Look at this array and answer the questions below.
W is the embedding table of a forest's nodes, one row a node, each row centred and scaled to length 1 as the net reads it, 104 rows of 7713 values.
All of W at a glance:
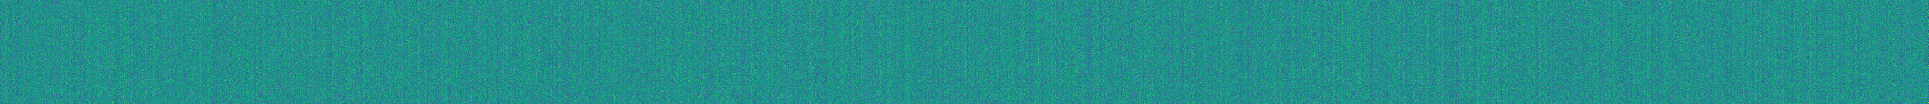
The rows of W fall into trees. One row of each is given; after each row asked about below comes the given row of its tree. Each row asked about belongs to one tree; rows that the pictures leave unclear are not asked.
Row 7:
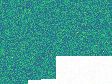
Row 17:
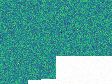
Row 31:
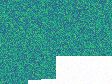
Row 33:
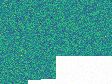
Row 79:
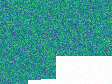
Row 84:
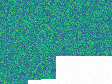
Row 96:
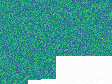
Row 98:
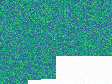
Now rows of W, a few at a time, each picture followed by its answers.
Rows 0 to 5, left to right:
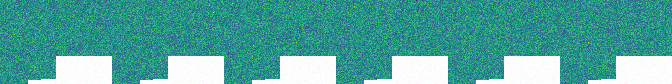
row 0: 96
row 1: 84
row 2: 84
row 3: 84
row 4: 84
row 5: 31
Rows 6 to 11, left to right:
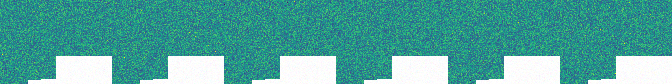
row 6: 17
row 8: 84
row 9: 31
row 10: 98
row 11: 17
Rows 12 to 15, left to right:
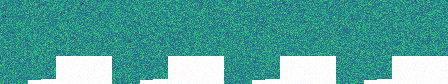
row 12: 33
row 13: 98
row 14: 31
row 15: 33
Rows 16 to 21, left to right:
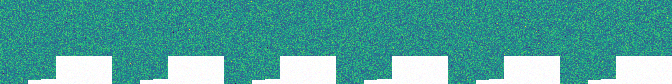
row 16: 17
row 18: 31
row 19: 7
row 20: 7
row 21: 33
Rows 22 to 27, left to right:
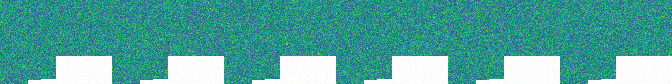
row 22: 7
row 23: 33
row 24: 17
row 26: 31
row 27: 98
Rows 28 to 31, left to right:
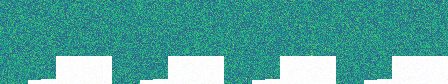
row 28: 84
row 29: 98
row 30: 17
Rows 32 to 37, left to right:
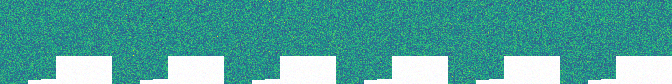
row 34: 17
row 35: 17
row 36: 33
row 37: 98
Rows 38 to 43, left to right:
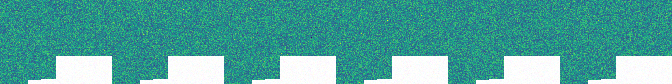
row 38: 31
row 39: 98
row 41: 7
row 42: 31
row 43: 84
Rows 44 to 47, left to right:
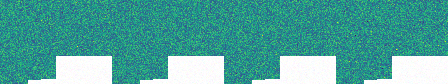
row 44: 7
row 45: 17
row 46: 84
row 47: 98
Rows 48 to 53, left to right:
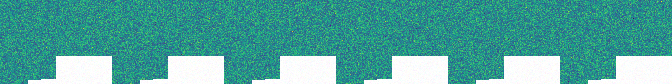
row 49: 98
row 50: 98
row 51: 84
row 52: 7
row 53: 31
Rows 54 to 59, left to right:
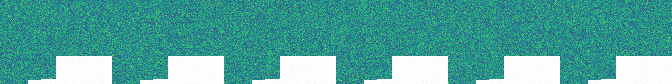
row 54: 98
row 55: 31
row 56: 31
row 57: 98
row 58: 31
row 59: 79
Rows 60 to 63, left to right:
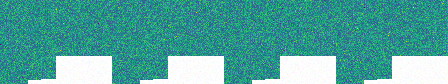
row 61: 33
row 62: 17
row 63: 31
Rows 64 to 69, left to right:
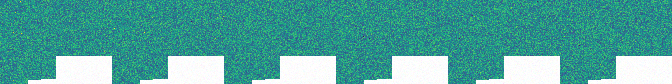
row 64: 31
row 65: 7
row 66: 84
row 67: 98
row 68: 84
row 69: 33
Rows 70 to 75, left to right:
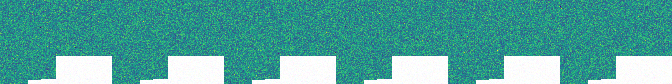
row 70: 33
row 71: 84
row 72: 33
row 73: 17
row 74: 17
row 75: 84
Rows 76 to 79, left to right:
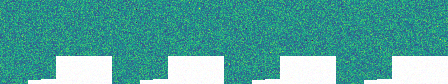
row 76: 17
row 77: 17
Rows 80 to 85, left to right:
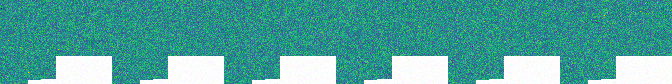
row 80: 33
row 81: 33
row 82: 17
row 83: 79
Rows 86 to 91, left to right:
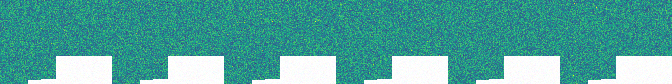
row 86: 7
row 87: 17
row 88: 98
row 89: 31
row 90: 7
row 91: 84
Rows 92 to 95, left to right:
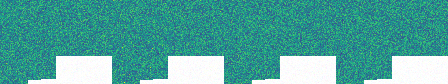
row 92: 7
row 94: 84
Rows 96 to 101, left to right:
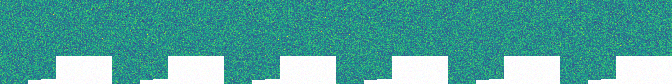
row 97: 96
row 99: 33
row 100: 7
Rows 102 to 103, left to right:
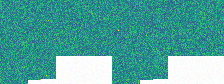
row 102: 7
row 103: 31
